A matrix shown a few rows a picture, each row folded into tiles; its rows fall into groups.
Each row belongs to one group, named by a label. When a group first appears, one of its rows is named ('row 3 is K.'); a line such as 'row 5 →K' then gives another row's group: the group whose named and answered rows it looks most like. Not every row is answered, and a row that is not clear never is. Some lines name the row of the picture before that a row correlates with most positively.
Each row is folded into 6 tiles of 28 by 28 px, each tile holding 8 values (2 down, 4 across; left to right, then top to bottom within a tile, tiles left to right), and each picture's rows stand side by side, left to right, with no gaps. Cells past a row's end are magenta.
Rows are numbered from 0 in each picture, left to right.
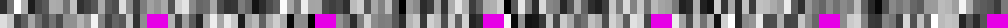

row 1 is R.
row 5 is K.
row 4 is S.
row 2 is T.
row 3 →R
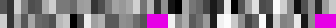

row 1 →S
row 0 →R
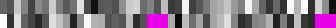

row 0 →R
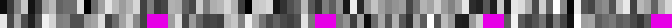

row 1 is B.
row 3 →T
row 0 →R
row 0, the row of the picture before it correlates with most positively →0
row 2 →K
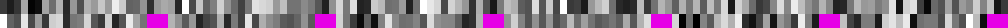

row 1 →K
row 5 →R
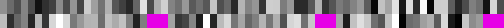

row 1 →S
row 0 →S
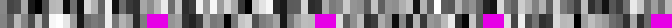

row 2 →K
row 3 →R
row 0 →S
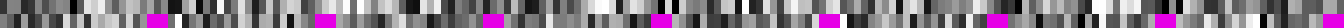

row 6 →K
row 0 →K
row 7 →T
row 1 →T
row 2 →B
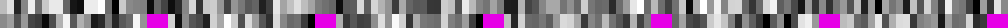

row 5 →S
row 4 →B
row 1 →R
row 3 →R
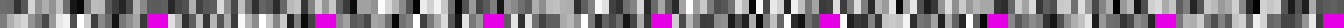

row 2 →B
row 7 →B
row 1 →T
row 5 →R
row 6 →T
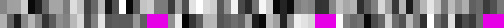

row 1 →B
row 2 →K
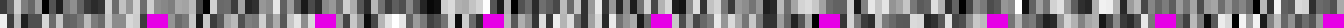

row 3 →S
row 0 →R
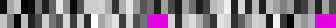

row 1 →S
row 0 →K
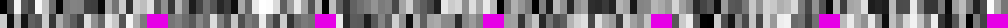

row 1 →K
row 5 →T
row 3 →T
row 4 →K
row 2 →R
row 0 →R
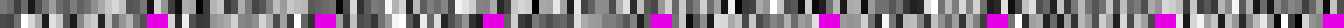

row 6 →T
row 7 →S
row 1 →R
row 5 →K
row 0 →S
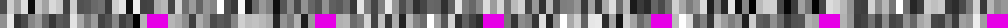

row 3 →S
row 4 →B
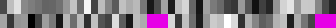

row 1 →R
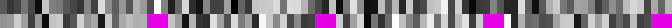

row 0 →S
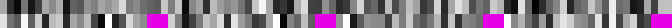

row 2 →T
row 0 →S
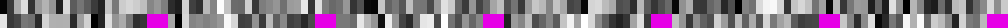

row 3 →B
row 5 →T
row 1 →R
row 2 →S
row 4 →K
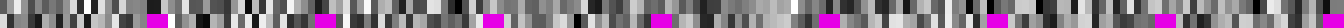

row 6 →T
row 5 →S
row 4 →K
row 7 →B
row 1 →K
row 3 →R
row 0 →K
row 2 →B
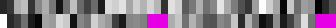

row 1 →B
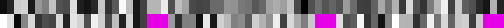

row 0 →T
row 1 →S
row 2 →S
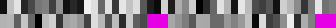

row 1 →T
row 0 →K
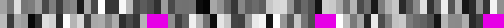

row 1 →S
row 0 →K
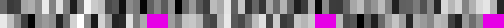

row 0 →B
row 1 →S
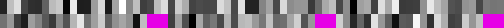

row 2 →B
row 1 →T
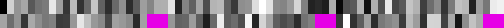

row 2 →T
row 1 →K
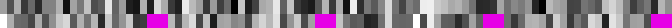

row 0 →S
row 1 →S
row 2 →K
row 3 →S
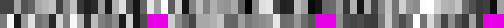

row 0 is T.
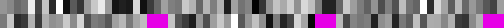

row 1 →R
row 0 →B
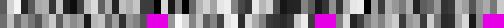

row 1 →B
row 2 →T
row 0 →K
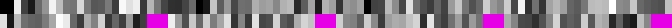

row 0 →R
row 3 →K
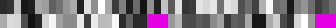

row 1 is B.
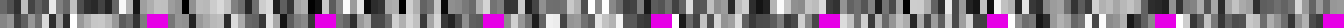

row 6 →K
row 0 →T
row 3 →K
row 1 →B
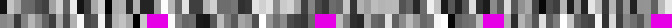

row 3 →S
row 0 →T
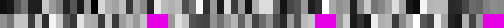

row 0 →S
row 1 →B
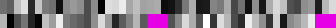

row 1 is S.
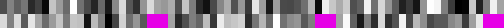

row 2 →B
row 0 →T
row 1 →S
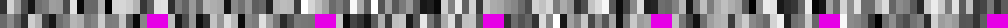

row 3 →B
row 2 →R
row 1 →R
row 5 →K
